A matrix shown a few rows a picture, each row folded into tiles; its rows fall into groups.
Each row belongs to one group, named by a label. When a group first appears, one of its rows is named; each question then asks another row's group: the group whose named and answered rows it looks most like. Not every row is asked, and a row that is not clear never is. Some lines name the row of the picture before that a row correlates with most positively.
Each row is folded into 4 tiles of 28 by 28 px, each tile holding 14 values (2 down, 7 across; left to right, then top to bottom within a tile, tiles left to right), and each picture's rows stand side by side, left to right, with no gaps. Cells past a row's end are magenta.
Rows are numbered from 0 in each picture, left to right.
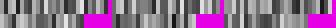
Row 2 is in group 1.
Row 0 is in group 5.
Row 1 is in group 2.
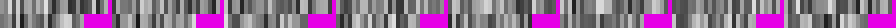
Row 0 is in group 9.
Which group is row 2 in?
5
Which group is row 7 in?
5
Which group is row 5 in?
9
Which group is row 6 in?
2
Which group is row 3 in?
2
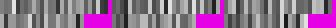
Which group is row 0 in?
5
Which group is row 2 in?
2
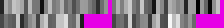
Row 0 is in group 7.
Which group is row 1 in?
7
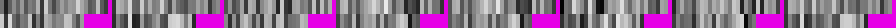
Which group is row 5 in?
7
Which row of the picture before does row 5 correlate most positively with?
0
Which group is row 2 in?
2
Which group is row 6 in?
9
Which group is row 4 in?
9
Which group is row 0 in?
5
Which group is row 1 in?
7
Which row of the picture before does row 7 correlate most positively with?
0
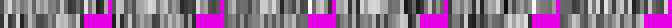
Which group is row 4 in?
7
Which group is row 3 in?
9
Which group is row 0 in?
1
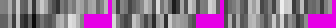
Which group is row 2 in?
1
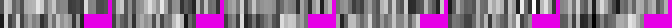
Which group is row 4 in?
9
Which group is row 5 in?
7
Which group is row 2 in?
7
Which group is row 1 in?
9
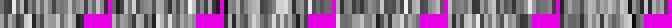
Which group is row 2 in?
1
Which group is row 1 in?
5
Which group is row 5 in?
9
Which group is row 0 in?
5
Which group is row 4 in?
5
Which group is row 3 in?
5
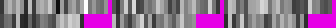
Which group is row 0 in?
7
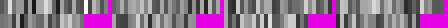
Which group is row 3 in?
1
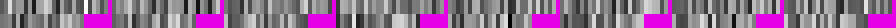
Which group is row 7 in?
5
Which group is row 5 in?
2
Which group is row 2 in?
5
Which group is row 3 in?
7
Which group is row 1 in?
7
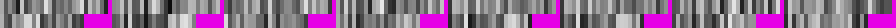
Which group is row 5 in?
7
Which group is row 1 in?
7
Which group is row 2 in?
5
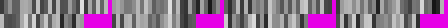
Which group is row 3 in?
1
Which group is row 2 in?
5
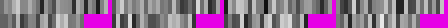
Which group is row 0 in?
7
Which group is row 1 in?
1
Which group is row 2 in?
7
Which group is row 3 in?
2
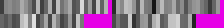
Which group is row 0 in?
2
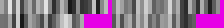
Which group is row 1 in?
1
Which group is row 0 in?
9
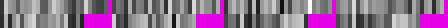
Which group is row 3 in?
7
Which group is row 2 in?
7
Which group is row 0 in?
1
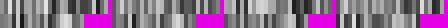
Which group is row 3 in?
1
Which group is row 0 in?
9
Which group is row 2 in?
9
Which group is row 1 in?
9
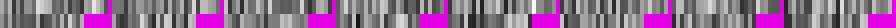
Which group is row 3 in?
9
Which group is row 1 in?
2
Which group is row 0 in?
9
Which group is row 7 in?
2
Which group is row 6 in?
1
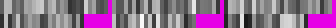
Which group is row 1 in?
5
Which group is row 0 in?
1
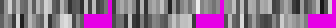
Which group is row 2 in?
1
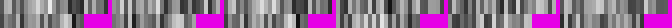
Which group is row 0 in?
9
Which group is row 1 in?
9
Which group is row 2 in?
9
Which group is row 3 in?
5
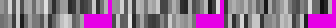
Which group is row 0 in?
9
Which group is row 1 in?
1
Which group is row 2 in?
1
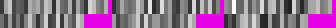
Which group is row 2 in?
2
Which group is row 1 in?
2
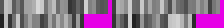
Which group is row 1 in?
7
